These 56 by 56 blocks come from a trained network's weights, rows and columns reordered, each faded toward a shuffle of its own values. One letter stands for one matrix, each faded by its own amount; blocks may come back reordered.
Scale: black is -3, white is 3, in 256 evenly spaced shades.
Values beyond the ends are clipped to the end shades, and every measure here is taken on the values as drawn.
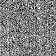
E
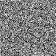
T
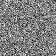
T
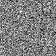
T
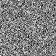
T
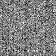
E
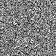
T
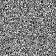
T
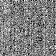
E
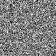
T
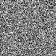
T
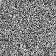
T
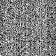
E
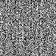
E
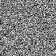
T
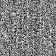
E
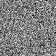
T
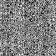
E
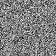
T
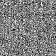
E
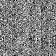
E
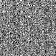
E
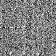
E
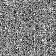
E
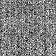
E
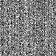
E
